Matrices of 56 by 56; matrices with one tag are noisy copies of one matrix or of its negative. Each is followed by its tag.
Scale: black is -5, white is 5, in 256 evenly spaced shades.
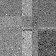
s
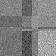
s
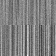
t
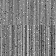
t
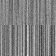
t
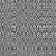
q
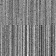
t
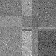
s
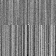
t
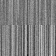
t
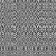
q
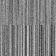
t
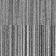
t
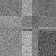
s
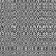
q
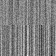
t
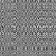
q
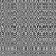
q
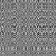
q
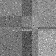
s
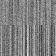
t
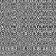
q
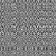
q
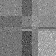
s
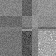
s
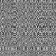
q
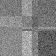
s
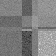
s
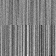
t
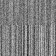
t
